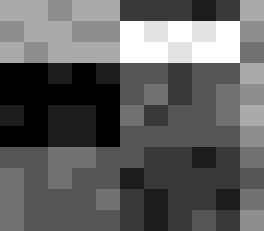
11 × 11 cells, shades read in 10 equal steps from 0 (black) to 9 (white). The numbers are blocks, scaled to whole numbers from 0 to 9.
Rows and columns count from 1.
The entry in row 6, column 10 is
4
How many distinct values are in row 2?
4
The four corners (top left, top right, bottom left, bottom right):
6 6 4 5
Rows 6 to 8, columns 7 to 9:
2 3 3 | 3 3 3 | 2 2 1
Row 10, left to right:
4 3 3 3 4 2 1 2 2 1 4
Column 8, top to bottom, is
2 9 8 2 2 3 3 2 2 2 2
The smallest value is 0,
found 13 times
